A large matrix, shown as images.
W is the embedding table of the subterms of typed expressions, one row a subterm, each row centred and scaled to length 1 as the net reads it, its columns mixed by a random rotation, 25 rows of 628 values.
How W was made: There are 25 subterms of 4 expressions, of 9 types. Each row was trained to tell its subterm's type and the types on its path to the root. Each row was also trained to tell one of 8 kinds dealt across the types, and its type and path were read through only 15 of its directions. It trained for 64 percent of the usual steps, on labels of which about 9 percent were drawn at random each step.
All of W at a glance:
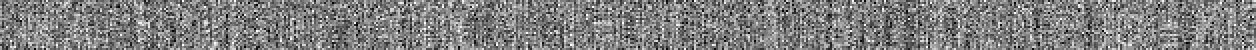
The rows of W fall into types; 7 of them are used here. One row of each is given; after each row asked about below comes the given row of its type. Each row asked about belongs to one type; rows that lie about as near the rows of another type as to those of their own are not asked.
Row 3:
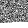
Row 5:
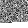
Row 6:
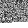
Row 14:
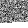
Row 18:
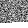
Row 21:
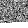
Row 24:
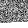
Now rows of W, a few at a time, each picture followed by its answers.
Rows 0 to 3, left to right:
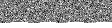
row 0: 24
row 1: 21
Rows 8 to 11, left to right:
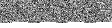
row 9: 14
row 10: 6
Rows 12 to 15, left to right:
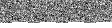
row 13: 6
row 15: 18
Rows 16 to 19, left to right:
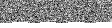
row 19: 21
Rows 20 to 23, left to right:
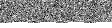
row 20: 18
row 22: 6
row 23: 21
